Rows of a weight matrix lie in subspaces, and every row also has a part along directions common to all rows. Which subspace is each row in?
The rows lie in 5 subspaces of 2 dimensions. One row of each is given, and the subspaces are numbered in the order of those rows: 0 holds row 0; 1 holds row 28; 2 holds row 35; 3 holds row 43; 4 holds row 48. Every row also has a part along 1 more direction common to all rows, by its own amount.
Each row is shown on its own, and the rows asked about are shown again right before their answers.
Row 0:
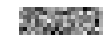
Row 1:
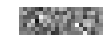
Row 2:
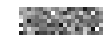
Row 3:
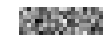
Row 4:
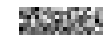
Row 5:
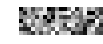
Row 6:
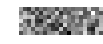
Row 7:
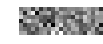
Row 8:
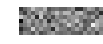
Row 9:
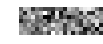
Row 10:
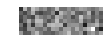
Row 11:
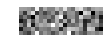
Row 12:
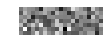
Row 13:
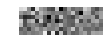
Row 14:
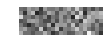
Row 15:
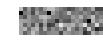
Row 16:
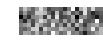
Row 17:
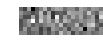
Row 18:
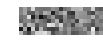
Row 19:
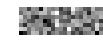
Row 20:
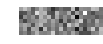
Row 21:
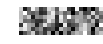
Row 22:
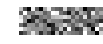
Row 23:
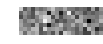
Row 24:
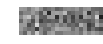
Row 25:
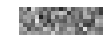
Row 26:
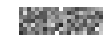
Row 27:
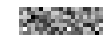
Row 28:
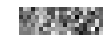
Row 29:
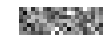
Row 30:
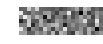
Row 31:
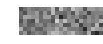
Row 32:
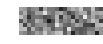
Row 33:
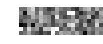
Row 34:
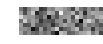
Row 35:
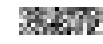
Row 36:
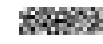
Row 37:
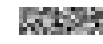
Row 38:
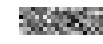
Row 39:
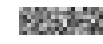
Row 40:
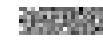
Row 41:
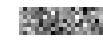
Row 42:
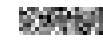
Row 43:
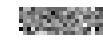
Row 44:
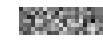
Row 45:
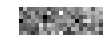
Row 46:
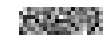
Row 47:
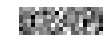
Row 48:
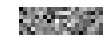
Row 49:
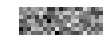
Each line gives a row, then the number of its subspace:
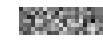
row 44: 2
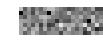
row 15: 1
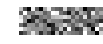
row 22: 3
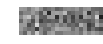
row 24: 0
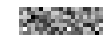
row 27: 3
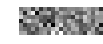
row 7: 1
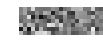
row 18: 3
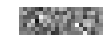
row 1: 0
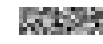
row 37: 3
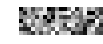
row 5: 4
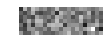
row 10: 2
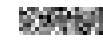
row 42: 0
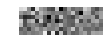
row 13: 4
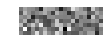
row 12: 3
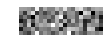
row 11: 2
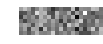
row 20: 1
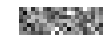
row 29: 3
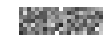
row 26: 1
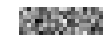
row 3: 2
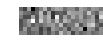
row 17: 0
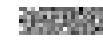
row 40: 0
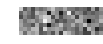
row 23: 1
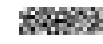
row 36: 4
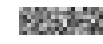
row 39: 2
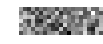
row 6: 2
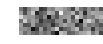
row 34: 1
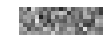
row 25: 0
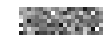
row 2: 3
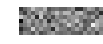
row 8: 4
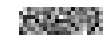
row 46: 4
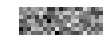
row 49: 4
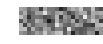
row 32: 3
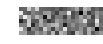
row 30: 0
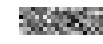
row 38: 4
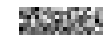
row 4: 0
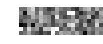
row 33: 3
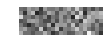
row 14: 1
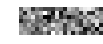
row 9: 2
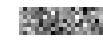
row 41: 1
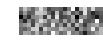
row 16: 1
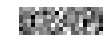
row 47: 2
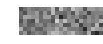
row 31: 4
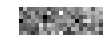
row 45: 1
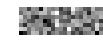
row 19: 3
